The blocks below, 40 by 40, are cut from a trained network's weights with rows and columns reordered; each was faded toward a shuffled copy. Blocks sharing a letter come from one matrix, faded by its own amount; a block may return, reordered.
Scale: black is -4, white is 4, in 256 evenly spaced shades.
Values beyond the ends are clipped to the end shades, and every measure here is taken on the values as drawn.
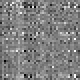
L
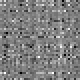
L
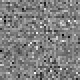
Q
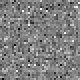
Q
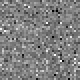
Q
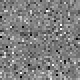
Q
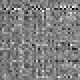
L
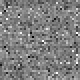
Q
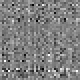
L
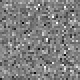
Q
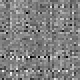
L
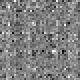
L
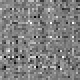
L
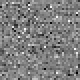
Q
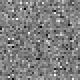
Q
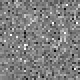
Q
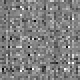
L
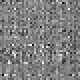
L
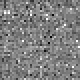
Q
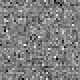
Q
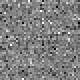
Q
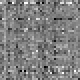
L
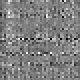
L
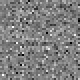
Q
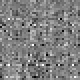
L
